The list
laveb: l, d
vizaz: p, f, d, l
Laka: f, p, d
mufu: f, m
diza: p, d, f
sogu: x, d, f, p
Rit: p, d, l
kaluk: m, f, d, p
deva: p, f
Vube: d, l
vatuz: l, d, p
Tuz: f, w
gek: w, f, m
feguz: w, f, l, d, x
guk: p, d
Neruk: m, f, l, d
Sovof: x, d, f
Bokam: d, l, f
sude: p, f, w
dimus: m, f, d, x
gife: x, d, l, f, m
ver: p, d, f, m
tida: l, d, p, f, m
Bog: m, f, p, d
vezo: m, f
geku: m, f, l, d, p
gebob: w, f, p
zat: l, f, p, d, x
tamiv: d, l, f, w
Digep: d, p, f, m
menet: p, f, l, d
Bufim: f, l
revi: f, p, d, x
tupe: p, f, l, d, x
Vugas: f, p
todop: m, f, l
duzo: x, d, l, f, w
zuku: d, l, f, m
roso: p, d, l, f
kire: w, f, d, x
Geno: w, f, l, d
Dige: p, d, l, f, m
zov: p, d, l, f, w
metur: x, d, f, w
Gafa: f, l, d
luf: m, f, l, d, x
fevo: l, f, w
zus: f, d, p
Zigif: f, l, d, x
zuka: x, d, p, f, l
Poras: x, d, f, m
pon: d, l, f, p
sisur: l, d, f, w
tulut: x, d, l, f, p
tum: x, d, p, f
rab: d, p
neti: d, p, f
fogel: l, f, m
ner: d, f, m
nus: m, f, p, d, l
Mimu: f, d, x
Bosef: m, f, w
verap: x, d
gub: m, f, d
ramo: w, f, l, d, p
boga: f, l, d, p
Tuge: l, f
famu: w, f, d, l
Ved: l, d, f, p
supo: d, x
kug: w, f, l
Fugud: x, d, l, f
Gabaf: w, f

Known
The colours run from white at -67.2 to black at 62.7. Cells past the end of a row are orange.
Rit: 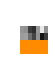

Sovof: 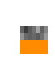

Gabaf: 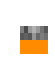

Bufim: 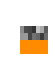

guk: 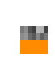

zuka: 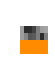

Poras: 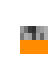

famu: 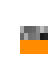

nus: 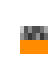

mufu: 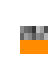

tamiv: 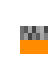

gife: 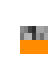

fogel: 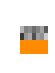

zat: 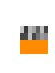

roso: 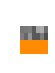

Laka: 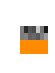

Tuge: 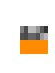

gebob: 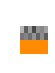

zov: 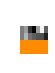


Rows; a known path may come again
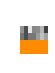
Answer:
supo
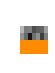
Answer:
todop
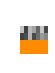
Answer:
zat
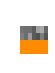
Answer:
roso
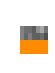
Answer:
diza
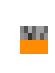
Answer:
Vube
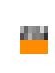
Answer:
kire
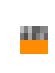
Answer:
luf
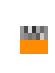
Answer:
pon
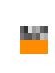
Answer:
Bokam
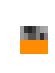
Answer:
zuka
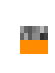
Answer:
kug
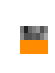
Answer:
tum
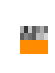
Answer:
Digep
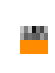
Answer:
geku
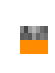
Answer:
Gabaf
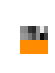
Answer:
Rit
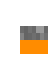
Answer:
deva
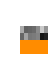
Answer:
famu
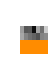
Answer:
sogu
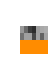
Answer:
Poras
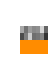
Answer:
feguz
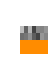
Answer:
Ved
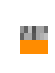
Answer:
zuku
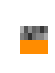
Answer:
Bog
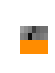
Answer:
Bosef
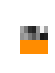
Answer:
vizaz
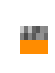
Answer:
dimus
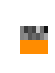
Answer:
Laka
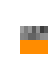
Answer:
Neruk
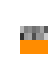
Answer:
fogel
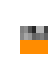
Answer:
menet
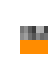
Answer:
guk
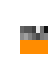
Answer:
Gafa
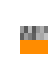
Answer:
ner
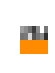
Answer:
tupe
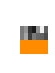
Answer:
sude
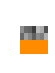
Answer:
mufu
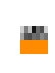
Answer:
kaluk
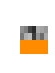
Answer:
gife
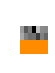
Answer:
zus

